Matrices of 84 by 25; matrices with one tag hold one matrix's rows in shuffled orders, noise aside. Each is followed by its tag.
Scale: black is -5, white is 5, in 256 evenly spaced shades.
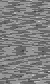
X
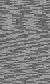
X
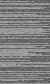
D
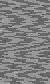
X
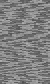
X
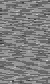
X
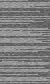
D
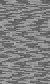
X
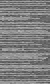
D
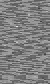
X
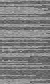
D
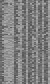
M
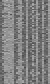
M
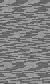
X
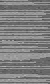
D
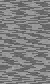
X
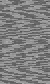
X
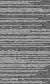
D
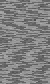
X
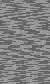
X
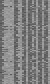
M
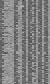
M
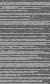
D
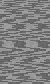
X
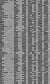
M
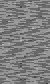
X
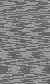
X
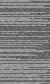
D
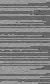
D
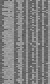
M
